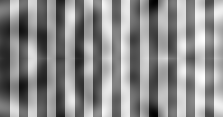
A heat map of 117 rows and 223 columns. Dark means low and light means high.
Stripes: upright, repeating 12 times. Mirror symmetry: top to bottom. Lone odd cells: none.
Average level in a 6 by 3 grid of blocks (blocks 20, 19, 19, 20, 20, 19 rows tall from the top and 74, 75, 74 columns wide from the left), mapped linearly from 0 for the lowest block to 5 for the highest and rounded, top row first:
3 5 5 | 0 4 5 | 1 4 5 | 1 4 5 | 0 4 5 | 3 5 5
